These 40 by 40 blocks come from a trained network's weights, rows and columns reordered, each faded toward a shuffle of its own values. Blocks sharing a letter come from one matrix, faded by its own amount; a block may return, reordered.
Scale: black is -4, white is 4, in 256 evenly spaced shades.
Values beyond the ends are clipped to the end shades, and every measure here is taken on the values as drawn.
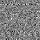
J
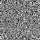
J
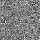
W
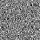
W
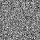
W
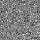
J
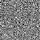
J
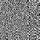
W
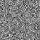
W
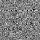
J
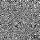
J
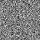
W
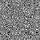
J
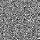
J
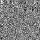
J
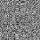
W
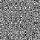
W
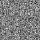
W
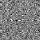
J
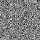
J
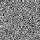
W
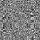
W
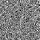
W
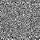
J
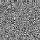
W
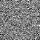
J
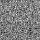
J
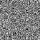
W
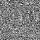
W
